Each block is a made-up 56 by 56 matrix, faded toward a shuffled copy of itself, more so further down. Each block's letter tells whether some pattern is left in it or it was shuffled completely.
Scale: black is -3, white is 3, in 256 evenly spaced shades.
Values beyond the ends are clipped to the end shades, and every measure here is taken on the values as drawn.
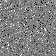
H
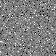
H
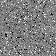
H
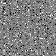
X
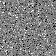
H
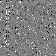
X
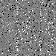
X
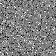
X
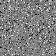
X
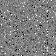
X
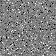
H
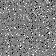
X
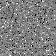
H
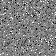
H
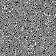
X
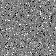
H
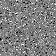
X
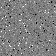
H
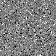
X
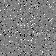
X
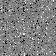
X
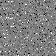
H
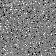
H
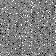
X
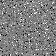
H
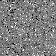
X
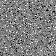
H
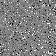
X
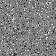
H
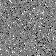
H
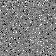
X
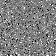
X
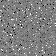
H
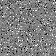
X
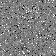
H
